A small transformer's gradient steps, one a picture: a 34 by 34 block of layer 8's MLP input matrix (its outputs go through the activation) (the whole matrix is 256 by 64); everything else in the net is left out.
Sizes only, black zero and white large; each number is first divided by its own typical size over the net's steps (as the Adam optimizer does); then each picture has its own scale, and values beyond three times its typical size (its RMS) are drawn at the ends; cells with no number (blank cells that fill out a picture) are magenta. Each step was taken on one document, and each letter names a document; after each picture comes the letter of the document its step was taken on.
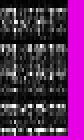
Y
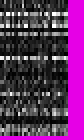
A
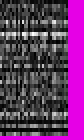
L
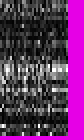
A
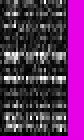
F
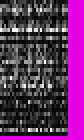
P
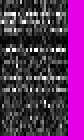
F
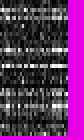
A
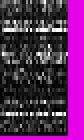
F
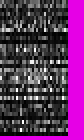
P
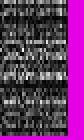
L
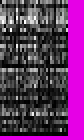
P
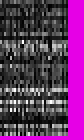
L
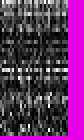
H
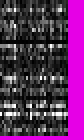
Y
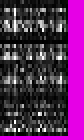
Y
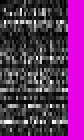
P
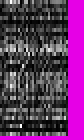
L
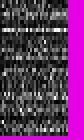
H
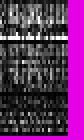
P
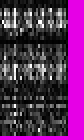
Y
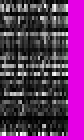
A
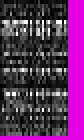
F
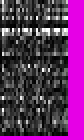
H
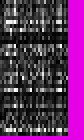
F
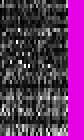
H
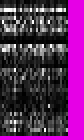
Y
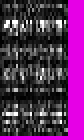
F
